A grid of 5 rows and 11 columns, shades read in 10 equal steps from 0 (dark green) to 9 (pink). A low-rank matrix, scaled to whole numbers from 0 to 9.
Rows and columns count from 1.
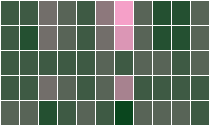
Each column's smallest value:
2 1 1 2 2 2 0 2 1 1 2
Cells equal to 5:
1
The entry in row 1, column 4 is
3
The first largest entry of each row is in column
7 7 6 7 1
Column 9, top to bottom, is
1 1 3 2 3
